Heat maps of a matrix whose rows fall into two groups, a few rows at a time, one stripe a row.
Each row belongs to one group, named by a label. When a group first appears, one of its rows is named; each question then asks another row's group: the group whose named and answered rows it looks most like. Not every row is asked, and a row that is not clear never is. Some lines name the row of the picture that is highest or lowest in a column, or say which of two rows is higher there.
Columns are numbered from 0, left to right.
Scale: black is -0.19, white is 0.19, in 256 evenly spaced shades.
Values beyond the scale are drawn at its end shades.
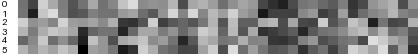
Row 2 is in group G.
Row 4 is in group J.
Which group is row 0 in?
J
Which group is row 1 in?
J
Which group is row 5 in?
G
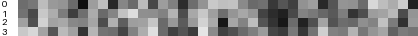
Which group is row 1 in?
J
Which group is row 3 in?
G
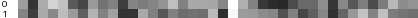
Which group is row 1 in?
G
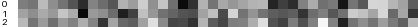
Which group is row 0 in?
J
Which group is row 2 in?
G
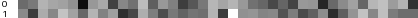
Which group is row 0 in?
J
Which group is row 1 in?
G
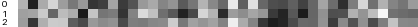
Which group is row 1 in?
G
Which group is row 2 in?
J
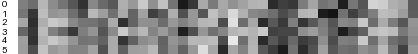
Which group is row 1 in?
J
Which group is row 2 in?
G
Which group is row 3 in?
J
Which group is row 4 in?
G
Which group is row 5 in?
G
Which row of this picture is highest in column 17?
4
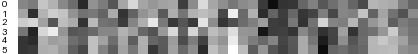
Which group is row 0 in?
J
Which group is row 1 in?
G
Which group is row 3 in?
J
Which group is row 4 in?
J
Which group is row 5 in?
J
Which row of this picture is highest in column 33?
2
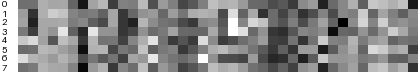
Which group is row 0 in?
J
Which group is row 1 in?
G
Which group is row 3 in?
J
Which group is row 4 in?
G
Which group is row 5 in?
J
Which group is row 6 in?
G
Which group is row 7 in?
J
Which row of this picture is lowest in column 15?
4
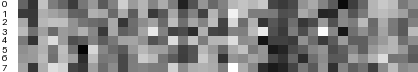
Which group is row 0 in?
J
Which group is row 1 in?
J
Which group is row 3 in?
G
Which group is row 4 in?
J
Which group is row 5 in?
J
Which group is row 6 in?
G
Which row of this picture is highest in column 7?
5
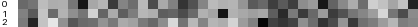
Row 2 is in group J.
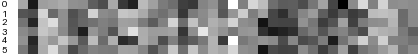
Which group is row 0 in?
G
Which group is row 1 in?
J
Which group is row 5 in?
J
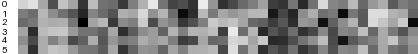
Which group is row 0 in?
G
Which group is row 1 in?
J
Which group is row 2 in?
J
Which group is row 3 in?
G
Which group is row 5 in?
G
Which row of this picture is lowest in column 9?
2
